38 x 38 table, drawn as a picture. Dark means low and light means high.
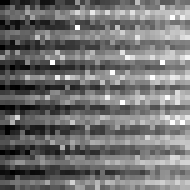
The halves do not mirror each other. Horizontal stripes repeat 9 times down the table. There is an overall slope up to the right. The values follow a bell shape.
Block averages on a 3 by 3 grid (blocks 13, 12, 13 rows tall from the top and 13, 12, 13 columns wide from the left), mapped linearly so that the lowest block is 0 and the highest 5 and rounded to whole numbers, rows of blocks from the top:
135
035
024
